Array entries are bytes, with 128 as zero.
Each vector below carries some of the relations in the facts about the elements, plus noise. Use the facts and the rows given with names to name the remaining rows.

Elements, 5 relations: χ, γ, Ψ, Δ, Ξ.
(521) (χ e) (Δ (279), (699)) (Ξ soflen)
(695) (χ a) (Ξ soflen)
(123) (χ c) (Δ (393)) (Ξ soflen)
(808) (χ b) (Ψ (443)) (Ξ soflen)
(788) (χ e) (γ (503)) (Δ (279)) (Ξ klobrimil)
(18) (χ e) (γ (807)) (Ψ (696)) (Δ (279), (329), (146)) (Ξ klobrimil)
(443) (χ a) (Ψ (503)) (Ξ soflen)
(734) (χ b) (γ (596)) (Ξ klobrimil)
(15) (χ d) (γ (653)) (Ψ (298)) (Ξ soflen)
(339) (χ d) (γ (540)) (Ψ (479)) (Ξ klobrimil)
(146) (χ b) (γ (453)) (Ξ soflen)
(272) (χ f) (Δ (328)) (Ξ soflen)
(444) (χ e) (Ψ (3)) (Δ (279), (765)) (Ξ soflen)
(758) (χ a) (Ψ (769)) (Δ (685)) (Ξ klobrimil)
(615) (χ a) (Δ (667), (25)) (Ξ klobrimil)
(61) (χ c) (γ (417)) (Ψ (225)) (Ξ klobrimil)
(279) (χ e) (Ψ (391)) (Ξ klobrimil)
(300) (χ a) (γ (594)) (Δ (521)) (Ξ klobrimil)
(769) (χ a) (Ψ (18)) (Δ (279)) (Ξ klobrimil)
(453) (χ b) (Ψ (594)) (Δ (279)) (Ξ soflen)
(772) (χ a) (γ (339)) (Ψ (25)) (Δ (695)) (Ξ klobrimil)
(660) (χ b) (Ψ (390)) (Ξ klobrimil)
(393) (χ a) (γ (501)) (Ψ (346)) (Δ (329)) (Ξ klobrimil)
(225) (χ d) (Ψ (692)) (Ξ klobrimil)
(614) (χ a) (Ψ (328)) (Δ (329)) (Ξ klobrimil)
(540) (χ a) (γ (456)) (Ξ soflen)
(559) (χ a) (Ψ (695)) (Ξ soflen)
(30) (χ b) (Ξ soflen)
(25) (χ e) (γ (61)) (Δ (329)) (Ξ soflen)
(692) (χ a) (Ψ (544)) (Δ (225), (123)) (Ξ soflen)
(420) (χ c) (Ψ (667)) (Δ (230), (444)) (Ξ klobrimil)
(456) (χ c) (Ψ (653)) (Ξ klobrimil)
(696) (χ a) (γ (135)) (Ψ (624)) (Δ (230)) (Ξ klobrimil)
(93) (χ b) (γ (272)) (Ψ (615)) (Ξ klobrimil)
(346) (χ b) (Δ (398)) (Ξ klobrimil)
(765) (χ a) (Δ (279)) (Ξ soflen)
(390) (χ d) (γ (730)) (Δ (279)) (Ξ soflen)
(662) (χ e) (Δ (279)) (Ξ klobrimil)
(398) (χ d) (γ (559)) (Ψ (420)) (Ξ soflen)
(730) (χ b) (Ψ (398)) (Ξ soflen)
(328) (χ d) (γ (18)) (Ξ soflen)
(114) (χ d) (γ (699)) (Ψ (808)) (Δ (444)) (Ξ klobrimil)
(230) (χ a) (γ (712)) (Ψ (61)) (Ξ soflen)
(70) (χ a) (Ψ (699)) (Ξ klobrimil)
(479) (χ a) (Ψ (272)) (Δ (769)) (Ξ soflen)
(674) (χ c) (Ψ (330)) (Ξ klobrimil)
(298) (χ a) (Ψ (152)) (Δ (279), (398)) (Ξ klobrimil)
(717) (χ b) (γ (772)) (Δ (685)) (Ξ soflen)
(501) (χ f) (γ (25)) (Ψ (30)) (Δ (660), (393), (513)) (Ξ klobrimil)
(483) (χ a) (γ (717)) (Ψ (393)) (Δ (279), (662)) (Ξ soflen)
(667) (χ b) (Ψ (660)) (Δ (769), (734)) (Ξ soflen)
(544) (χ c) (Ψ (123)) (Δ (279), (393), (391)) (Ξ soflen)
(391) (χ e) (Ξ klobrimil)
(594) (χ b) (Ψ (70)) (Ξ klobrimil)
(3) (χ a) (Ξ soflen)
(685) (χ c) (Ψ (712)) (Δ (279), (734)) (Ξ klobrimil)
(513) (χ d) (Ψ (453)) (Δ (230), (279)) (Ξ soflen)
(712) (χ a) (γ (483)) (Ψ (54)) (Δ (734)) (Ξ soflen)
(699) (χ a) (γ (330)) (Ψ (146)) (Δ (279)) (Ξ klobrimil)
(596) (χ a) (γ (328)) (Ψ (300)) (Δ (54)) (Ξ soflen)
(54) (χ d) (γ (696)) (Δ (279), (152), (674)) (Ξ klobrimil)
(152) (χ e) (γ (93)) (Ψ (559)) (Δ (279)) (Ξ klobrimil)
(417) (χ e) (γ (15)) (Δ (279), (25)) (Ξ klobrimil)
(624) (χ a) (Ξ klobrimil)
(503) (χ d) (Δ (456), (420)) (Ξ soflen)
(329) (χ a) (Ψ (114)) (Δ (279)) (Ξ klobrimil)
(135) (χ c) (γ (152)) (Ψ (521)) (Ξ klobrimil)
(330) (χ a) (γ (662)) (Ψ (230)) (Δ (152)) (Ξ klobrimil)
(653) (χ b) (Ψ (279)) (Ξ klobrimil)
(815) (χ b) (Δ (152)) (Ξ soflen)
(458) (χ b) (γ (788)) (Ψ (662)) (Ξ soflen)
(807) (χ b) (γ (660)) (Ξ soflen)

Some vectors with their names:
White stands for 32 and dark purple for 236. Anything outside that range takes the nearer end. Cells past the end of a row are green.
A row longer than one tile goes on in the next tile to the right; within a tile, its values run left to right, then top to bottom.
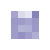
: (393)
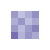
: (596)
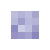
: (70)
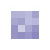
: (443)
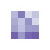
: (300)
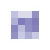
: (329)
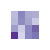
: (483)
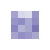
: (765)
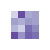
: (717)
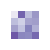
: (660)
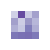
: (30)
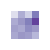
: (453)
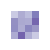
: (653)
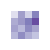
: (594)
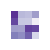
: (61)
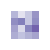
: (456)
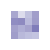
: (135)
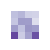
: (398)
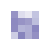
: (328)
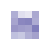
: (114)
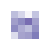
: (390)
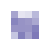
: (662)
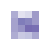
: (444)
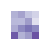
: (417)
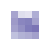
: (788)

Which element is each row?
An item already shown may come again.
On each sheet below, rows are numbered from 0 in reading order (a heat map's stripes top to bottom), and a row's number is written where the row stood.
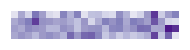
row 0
(453)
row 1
(393)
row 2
(300)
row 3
(329)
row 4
(444)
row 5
(674)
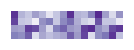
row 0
(61)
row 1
(456)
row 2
(330)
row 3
(692)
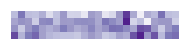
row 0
(712)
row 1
(135)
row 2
(420)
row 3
(444)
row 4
(123)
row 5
(712)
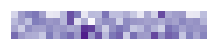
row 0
(730)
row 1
(25)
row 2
(544)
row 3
(712)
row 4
(695)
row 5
(717)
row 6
(25)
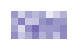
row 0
(339)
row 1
(152)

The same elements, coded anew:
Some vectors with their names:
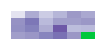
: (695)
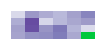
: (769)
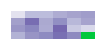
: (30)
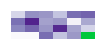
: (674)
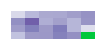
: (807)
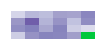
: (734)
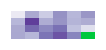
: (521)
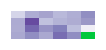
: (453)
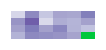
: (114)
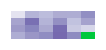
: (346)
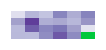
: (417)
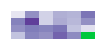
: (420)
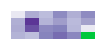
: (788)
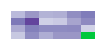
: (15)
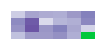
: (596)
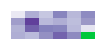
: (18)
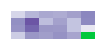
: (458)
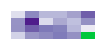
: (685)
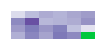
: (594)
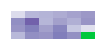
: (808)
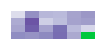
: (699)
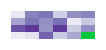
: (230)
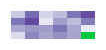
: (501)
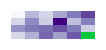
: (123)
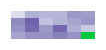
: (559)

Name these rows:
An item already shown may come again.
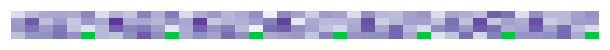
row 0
(815)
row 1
(417)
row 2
(453)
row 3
(339)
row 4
(699)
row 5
(225)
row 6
(699)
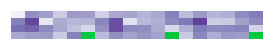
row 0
(339)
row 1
(758)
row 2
(15)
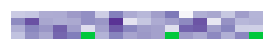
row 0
(653)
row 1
(513)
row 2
(540)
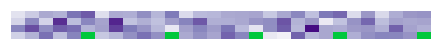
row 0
(692)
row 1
(444)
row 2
(660)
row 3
(330)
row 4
(328)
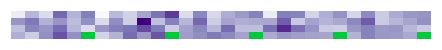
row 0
(25)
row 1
(123)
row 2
(54)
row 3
(483)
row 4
(398)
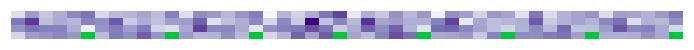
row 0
(135)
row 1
(667)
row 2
(329)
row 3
(123)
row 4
(662)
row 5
(339)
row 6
(390)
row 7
(614)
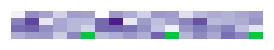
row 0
(339)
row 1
(456)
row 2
(594)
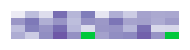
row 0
(25)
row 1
(146)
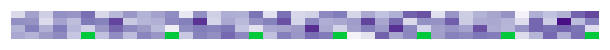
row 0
(393)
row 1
(730)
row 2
(420)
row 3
(272)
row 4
(61)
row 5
(503)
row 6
(544)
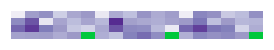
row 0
(772)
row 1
(279)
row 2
(712)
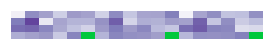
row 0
(339)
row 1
(114)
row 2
(717)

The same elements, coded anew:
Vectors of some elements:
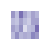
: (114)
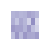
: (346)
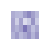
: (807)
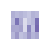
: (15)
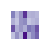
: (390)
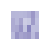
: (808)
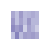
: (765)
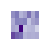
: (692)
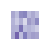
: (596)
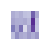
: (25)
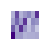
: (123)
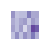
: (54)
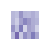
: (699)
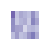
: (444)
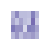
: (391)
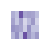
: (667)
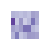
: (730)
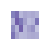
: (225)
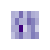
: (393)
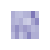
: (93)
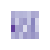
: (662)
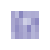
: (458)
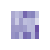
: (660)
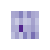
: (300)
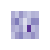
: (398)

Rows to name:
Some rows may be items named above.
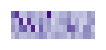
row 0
(330)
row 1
(685)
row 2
(279)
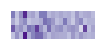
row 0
(390)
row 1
(225)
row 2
(146)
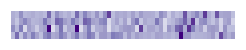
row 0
(699)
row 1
(393)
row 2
(393)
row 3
(513)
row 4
(146)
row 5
(339)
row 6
(123)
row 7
(667)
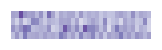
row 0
(734)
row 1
(114)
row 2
(328)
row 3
(503)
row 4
(717)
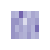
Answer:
(135)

